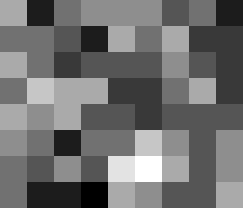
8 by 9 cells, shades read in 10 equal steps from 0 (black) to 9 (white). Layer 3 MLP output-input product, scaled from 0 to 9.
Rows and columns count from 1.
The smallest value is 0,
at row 8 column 4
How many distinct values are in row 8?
6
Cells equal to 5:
11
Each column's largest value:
6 7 6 6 8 9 6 6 6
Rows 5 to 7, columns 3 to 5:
6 3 3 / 1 4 4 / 5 3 8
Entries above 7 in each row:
0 0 0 0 0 0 2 0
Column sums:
39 29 28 25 37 37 35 27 26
